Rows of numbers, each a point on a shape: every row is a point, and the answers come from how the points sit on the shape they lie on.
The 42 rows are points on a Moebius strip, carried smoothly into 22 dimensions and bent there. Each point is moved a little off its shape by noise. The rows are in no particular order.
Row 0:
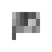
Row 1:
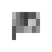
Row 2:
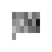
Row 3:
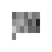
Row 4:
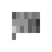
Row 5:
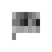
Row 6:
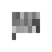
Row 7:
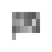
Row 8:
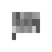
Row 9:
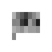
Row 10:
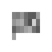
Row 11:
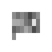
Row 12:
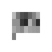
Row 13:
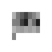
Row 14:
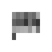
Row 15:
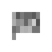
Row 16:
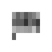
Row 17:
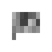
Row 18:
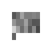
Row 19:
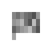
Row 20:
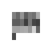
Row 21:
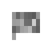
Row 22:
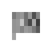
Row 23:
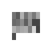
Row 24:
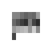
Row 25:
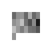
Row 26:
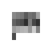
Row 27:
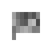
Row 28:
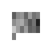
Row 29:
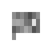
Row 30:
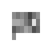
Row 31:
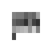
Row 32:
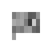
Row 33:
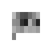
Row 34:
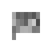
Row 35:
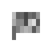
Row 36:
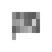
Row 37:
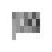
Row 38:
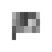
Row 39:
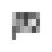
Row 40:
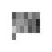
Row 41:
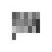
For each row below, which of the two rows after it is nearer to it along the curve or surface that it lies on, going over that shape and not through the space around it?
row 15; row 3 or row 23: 3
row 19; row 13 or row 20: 13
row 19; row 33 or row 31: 33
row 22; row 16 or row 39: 39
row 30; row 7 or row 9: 7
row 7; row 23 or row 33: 33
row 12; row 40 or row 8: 8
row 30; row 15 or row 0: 15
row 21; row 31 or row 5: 5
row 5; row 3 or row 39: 39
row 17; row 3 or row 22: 22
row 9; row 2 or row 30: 30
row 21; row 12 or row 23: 12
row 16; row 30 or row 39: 39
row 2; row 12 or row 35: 35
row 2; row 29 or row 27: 29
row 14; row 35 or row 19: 35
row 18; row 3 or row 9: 3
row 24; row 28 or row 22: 28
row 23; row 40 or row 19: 40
